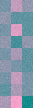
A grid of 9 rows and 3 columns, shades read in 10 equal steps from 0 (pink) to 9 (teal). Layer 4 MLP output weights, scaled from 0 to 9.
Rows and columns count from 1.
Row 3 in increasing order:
1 5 6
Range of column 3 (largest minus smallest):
5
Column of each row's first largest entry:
1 2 3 2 3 3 1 1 3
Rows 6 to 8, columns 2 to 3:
5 6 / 2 5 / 3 5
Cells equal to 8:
0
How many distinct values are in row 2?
2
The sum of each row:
11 16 12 15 14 15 12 14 12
